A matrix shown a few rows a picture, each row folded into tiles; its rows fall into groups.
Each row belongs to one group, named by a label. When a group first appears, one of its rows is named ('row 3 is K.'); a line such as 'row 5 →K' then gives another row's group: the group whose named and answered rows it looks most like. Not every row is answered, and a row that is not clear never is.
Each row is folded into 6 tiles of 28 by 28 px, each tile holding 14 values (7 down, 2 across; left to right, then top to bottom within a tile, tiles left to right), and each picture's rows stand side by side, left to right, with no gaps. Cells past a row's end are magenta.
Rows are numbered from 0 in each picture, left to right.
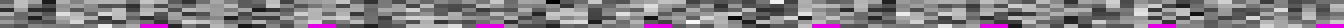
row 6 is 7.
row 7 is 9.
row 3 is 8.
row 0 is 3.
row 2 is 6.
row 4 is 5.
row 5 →3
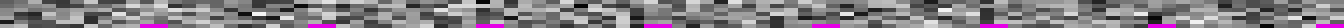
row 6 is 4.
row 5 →4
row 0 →8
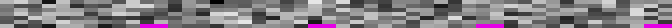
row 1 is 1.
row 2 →5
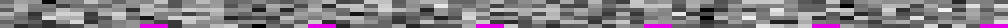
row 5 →9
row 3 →8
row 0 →8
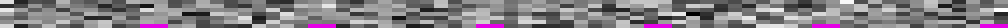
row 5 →7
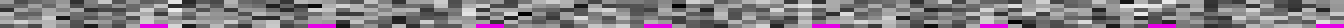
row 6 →8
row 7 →6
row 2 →7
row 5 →5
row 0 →5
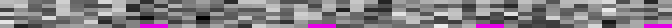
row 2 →3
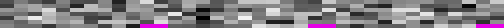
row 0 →1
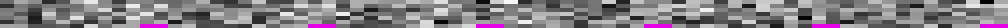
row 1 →8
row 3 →5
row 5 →8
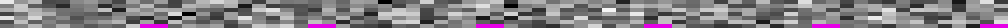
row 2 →8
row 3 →9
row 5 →1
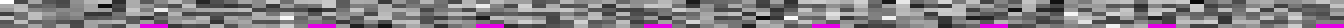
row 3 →6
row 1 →6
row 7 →6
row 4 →5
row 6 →3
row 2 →8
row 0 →7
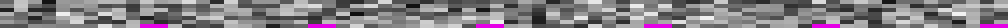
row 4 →1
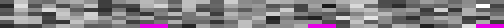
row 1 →3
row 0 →6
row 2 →7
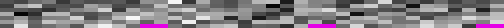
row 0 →1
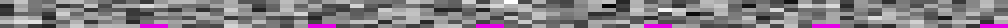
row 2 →6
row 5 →1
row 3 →7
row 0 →6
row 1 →4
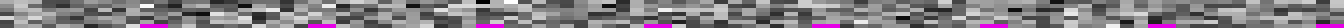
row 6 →4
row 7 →6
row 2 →4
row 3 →7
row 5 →5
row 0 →7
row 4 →8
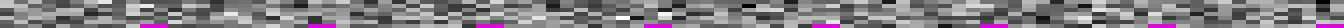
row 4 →1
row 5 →4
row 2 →6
